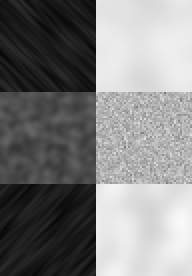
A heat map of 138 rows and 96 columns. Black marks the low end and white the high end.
The table splits into 3 rows of 2 panels. Panel 1,1: very low, slanting down to the right, faint in contrast. Panel 1,2: very high, smooth, faint in contrast. Panel 2,1: low, blotchy, faint in contrast. Panel 2,2: high, fine-grained. Panel 3,1: very low, slanting up to the right, faint in contrast. Panel 3,2: very high, smooth, faint in contrast.
